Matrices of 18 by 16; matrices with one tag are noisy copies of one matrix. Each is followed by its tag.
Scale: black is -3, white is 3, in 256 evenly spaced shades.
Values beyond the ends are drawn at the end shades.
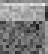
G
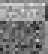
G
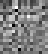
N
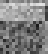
G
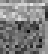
G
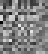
N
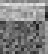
G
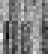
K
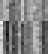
K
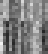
K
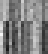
K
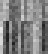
K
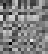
N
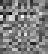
N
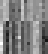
K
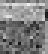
G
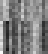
K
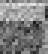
G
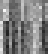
K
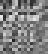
N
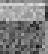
G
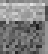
G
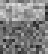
G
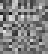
N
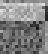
G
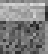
G
